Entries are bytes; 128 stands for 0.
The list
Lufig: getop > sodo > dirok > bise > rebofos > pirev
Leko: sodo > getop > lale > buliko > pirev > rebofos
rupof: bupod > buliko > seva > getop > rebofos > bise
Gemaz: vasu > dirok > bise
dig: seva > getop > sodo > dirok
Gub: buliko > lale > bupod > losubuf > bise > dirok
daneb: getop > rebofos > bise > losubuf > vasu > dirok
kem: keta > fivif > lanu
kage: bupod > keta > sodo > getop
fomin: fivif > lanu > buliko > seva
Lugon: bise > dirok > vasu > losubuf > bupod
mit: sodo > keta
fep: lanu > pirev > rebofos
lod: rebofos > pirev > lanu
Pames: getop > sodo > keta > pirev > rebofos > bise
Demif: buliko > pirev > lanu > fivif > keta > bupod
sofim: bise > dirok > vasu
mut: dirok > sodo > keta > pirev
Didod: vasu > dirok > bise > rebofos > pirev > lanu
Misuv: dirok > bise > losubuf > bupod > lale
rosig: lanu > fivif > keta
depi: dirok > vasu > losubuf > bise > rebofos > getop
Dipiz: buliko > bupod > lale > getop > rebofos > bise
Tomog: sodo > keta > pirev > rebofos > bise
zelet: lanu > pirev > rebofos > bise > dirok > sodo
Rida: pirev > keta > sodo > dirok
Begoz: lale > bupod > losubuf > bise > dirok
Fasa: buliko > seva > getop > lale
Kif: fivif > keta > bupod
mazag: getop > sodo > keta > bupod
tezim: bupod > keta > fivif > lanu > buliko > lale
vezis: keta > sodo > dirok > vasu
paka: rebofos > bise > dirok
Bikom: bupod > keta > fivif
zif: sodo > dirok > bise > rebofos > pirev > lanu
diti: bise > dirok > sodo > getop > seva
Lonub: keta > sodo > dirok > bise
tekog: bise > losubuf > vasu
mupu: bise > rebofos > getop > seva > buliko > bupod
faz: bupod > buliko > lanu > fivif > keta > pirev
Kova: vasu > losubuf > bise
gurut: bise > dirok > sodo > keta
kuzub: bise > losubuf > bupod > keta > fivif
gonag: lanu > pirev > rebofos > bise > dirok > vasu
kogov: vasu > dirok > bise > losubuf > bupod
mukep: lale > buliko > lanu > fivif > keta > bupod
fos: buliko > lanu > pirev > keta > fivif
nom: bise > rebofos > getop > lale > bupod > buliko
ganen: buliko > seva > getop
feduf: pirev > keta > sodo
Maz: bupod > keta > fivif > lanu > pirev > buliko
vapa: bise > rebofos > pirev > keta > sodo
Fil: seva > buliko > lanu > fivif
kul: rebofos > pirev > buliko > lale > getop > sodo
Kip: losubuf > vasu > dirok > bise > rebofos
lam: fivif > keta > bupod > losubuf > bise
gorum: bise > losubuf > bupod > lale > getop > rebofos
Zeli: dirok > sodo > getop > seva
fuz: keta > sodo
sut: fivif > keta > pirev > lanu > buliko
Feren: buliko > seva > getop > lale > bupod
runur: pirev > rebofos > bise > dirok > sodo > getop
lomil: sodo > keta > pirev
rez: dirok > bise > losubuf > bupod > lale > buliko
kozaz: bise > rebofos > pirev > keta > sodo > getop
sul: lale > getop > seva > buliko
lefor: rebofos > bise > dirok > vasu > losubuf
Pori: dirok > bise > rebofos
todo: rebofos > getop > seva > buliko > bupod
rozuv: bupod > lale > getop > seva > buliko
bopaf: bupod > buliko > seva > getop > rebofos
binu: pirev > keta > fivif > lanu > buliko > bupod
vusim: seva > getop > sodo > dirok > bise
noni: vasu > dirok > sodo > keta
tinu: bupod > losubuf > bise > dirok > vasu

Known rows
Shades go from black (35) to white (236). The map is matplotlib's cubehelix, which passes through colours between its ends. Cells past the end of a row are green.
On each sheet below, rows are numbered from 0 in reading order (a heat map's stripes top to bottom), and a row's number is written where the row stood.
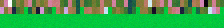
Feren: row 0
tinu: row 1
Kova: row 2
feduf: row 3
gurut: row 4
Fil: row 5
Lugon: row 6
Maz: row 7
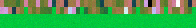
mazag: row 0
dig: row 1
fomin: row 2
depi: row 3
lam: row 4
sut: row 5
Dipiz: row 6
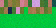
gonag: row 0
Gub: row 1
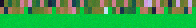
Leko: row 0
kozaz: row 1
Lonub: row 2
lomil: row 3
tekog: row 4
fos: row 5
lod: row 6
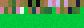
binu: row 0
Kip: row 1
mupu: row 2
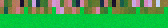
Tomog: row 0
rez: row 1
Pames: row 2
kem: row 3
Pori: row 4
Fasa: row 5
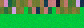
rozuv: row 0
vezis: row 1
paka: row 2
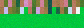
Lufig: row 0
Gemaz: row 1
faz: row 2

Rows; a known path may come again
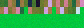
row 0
fuz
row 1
fep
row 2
Lufig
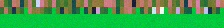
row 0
kuzub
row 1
vusim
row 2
mit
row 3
tinu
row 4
Tomog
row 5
faz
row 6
noni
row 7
kogov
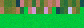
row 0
rosig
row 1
zelet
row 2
kage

